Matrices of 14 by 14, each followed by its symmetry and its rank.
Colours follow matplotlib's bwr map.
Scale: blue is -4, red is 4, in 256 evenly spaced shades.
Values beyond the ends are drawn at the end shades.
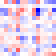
neither, rank three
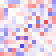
antisymmetric, full rank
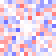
antisymmetric, full rank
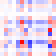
neither, rank two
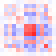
symmetric, rank two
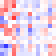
neither, rank three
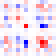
symmetric, rank two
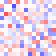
antisymmetric, full rank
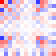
symmetric, rank two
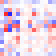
neither, rank three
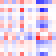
neither, rank two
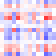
neither, rank two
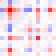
symmetric, rank two
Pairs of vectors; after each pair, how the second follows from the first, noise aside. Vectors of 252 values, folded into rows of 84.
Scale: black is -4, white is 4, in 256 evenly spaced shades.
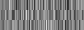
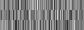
reversed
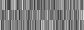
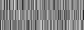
sign-scrambled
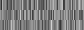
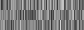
sign-scrambled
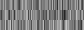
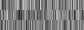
reversed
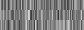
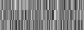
reversed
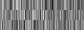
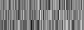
reversed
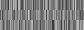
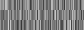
reversed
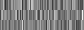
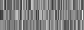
sign-scrambled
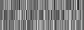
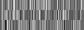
reversed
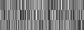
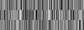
sign-scrambled
